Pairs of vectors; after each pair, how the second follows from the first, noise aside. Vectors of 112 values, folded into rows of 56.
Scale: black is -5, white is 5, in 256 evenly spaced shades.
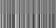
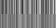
reversed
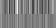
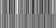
copied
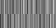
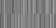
shrunk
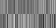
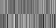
copied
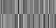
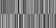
copied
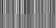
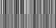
negated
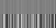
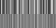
reversed
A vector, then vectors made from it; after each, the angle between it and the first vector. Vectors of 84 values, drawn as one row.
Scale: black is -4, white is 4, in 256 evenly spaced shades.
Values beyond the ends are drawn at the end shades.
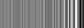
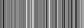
partly opposed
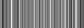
partly aligned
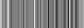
partly opposed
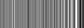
nearly parallel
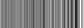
nearly opposite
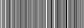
orthogonal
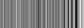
nearly opposite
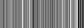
partly aligned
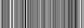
partly opposed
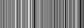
partly aligned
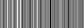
orthogonal
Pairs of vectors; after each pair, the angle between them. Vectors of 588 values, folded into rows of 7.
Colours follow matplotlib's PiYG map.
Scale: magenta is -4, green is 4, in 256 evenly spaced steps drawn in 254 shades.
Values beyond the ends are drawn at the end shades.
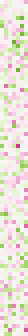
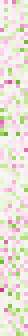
orthogonal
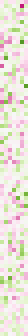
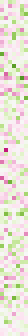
orthogonal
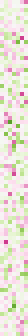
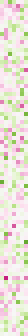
partly opposed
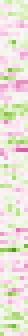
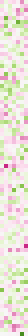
partly opposed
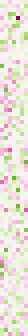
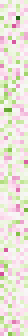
nearly opposite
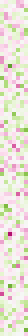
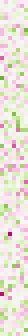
nearly parallel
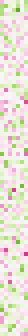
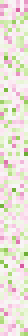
nearly opposite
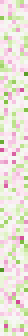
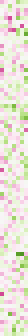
orthogonal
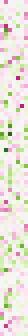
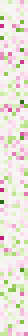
orthogonal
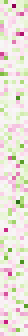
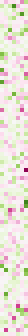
partly opposed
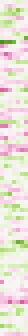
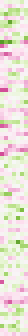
nearly parallel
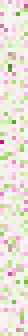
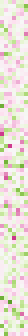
partly opposed
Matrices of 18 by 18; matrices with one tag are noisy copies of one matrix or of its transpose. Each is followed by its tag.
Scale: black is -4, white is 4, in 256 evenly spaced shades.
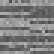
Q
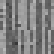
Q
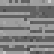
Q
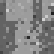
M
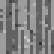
Q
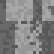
M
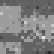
M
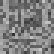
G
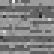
Q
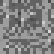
G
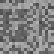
G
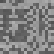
G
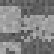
M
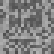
G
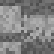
M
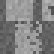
M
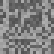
G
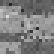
M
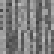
Q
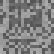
G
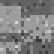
M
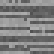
Q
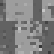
M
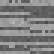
Q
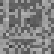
G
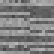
Q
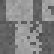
M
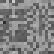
G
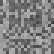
G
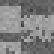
M
